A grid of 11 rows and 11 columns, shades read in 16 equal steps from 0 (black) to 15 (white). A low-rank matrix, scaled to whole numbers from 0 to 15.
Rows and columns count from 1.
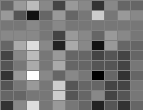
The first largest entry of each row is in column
3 8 3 6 3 3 3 3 5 5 3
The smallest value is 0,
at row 8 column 8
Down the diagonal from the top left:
6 5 8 7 2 6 6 0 4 5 6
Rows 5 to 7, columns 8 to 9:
1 9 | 4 5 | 5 5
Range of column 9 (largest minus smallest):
5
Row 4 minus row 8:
5 -1 -7 -1 -2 1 1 6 3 5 1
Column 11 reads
6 8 7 7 6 6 7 6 7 7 6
